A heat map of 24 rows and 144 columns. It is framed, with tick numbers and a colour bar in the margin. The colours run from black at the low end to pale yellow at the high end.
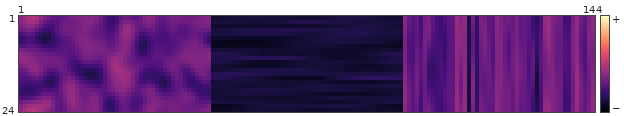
The table splits into one row of 3 panels. Panel 1,1: low, blotchy. Panel 1,2: very low, streaked across, faint in contrast. Panel 1,3: low, streaked downward.
